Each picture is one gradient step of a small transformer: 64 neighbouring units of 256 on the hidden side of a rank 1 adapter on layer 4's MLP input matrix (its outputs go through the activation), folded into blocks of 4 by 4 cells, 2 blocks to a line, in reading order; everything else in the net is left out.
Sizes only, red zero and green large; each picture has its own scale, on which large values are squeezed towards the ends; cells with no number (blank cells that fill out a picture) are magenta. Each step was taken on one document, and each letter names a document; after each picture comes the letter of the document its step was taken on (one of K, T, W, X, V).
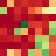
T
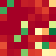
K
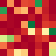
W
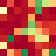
W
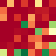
K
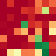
T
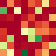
W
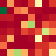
W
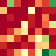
T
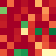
K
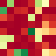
W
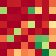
T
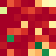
T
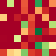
K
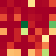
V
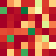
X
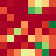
T
